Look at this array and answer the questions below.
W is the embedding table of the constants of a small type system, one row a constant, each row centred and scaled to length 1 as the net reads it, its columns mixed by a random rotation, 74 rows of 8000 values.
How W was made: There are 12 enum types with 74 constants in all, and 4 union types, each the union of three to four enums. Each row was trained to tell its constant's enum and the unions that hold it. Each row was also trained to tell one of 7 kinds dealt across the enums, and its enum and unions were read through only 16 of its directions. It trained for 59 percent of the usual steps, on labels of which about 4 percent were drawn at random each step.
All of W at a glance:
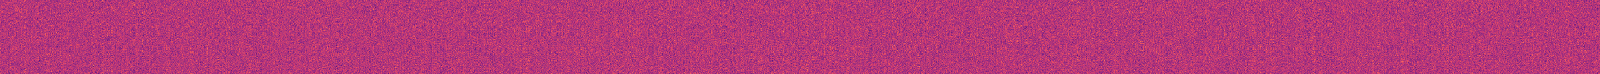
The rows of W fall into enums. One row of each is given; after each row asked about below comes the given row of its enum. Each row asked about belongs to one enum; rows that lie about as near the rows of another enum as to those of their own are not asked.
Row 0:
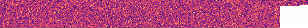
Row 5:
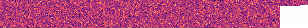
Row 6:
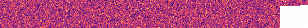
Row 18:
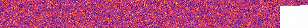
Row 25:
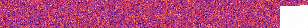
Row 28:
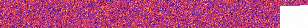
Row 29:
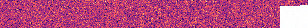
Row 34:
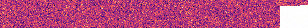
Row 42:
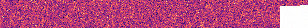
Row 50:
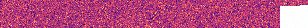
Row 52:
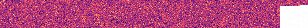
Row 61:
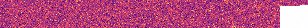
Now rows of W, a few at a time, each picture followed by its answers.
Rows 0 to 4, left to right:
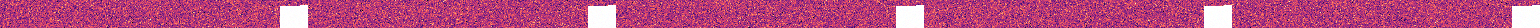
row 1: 0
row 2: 5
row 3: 34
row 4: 5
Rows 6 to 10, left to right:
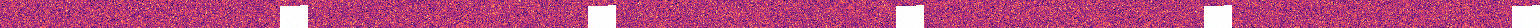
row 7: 50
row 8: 28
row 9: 25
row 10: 28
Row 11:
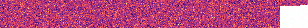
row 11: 6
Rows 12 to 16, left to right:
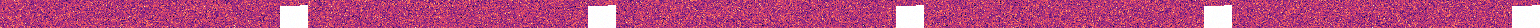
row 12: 50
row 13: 42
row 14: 61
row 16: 29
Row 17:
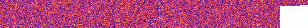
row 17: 25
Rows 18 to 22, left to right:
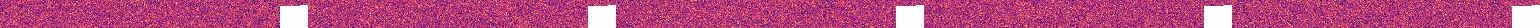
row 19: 34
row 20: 61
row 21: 52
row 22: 52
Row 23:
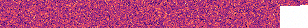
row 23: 18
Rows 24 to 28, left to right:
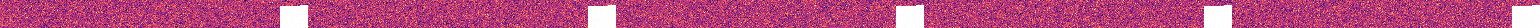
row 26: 0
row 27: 0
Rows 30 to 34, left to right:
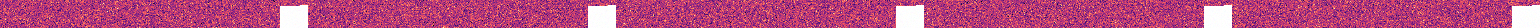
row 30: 61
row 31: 52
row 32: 25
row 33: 18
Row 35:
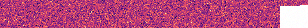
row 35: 18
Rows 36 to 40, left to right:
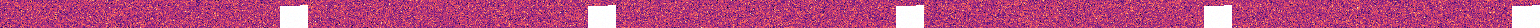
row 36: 29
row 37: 34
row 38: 0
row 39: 42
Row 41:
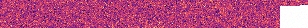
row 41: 50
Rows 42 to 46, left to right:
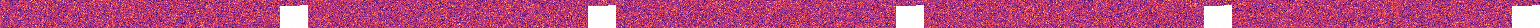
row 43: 50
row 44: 5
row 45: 28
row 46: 0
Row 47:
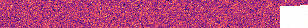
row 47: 28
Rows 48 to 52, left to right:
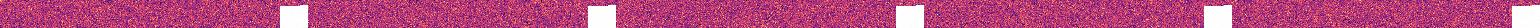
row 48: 28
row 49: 28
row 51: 52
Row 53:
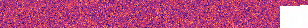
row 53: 18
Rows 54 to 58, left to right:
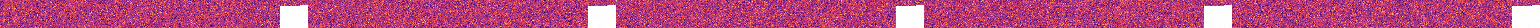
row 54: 18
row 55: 34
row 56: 28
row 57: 5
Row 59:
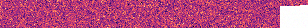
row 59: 52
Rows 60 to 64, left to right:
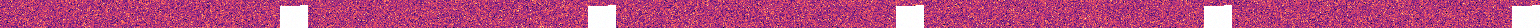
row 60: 61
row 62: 34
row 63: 61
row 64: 25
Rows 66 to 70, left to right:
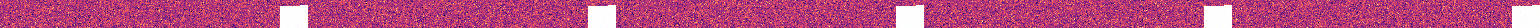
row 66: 5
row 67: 25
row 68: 42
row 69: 61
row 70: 18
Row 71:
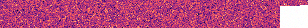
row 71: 25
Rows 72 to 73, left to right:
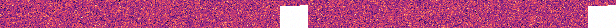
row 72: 0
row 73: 52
